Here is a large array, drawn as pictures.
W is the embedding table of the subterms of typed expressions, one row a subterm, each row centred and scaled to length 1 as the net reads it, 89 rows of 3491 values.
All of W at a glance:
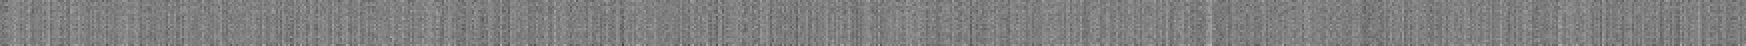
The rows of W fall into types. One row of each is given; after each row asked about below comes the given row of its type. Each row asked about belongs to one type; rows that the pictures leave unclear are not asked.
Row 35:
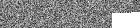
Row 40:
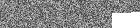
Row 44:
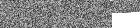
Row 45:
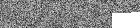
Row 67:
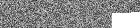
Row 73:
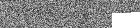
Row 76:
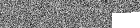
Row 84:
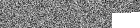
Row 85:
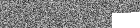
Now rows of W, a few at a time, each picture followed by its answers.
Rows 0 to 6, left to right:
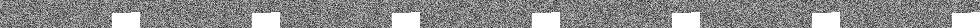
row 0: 85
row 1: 73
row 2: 85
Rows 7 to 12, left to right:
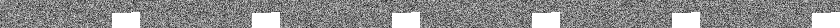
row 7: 40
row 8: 73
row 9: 76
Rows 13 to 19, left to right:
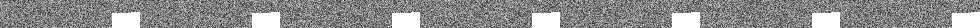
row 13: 85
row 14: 44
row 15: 45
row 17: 35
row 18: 73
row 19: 85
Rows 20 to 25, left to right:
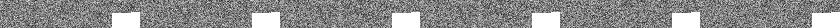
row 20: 44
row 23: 40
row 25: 84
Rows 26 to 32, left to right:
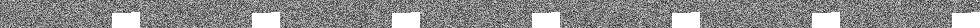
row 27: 85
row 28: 73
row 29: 35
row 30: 85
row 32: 76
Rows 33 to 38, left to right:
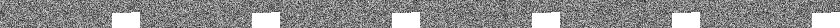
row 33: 40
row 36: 73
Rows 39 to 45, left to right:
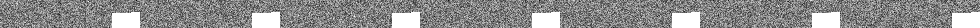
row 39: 67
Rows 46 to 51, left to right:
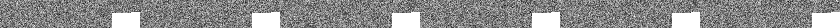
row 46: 84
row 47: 35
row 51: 76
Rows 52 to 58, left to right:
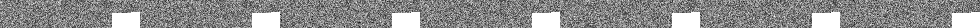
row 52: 44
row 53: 44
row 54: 84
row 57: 76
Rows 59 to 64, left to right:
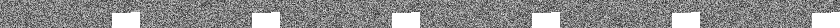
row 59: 76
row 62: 84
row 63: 85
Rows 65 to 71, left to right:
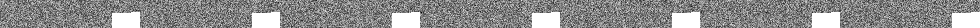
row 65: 40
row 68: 40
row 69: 76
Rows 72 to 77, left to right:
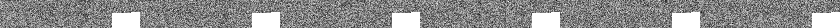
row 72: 73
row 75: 67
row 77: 40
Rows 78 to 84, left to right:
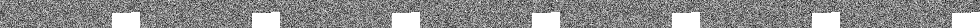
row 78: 40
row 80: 67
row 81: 76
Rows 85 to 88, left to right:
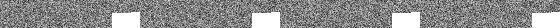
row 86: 73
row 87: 45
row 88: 44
